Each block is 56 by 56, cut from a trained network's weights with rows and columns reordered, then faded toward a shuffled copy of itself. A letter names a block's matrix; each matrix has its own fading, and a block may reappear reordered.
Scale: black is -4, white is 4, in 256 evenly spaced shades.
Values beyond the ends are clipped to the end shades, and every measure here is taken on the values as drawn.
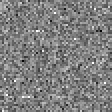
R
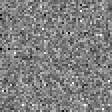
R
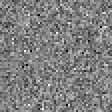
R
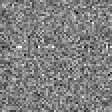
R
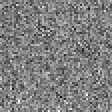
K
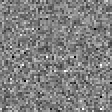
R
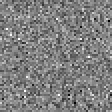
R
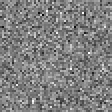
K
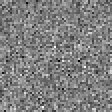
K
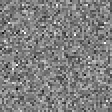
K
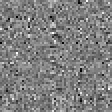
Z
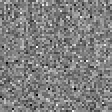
R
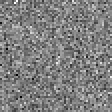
K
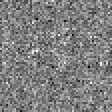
R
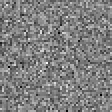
K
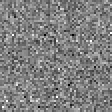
R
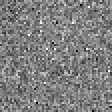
R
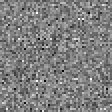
R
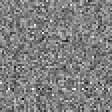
R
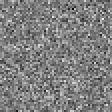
K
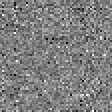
Z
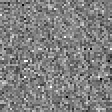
R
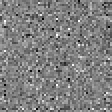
Z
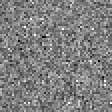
R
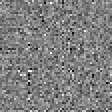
Z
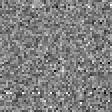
R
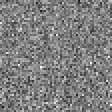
K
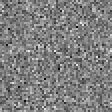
K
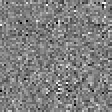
Z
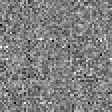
R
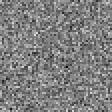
K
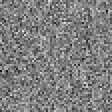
K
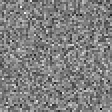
K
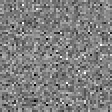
Z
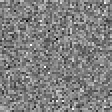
K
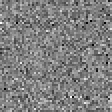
R
